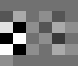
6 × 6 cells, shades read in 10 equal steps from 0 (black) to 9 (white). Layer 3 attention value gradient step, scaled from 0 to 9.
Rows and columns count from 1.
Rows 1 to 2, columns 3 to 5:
4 4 4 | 4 5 3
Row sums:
24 25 27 24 29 25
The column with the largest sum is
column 1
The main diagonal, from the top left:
4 6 5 5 6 4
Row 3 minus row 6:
3 -4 1 -1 2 1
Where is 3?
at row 2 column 1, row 2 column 5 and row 3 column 4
